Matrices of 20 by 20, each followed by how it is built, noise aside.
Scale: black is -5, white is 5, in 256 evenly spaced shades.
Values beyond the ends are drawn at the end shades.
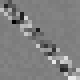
banded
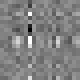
low rank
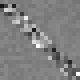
banded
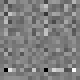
low rank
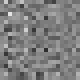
low rank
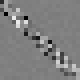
banded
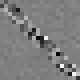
banded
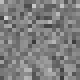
low rank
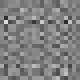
low rank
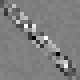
banded
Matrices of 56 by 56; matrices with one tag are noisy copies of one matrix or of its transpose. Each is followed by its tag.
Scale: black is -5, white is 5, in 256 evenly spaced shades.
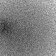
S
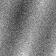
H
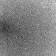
S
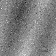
H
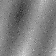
H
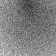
S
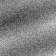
H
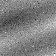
H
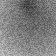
S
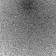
S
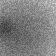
S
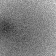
S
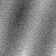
H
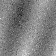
H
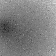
S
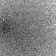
S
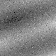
H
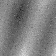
H
